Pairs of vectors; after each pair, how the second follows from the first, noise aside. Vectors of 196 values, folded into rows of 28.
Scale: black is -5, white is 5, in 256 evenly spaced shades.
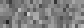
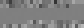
partly zeroed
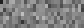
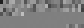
partly zeroed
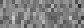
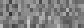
wrapped around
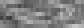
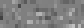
partly zeroed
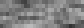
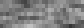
copied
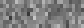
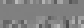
partly zeroed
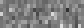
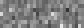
copied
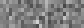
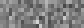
copied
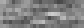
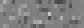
partly zeroed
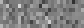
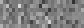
copied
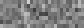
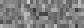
copied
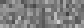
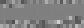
partly zeroed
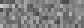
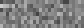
copied
